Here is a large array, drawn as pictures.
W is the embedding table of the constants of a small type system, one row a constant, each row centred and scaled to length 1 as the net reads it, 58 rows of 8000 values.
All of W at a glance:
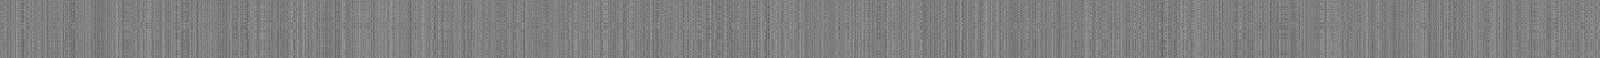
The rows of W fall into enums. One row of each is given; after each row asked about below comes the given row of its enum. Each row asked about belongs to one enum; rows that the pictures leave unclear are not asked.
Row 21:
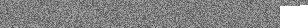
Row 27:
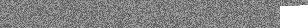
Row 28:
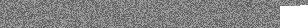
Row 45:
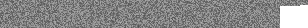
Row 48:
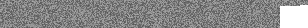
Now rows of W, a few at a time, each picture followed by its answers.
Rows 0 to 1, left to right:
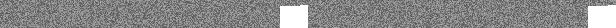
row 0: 45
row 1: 27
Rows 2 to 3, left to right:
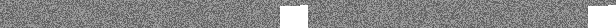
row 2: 48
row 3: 45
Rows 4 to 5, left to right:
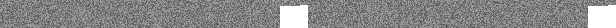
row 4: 48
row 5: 45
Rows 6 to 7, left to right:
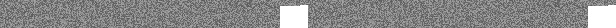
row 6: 28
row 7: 28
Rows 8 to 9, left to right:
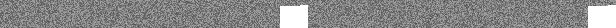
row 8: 45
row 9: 27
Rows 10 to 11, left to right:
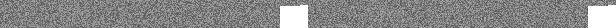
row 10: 45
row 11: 21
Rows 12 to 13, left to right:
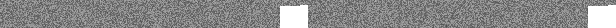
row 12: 48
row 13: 45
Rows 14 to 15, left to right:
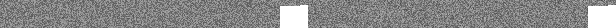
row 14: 28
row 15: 21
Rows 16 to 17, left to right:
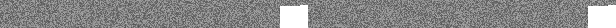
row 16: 45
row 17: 48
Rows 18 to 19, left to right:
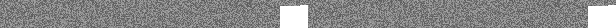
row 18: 28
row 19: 28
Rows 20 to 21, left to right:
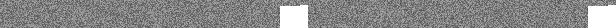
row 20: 48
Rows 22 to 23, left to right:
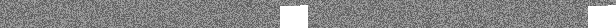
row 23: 27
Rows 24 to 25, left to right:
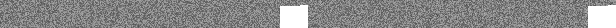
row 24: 45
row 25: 27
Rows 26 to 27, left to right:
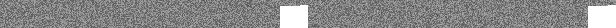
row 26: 28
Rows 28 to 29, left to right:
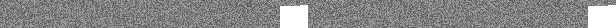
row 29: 28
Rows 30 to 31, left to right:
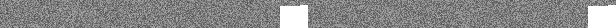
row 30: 21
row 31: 48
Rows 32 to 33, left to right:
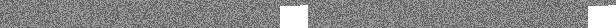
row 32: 45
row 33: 28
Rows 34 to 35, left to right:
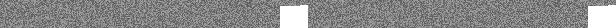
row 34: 28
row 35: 28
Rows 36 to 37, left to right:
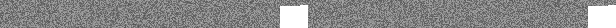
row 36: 45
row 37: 28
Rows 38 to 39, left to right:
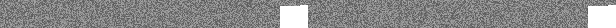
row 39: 45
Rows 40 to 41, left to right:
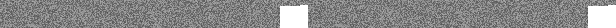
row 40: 48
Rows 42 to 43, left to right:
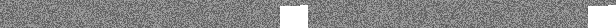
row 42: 48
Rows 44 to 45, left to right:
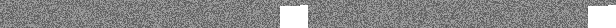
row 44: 48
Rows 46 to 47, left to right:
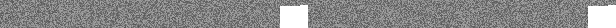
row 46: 45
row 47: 48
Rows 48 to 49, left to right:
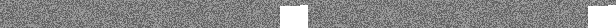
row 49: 48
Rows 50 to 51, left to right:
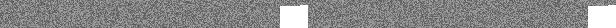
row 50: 45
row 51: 28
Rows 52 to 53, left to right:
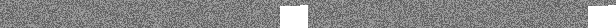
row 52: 48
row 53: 28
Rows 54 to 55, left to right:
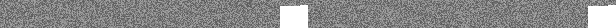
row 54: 28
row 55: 48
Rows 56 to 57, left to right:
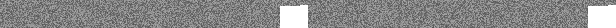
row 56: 48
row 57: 45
